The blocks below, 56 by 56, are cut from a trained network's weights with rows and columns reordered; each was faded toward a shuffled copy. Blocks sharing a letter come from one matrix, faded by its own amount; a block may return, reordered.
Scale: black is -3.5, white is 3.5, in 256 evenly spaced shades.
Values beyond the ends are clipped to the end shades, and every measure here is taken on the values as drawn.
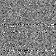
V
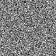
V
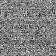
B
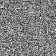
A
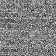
B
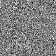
A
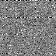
V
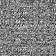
B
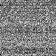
B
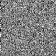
A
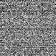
B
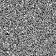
A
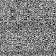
B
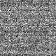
B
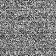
B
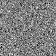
V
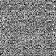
B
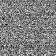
B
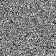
A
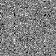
A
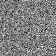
V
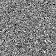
V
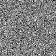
V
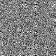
A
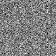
A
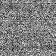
B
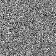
V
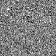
A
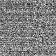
B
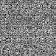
B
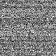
B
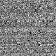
B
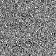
A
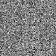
A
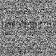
B
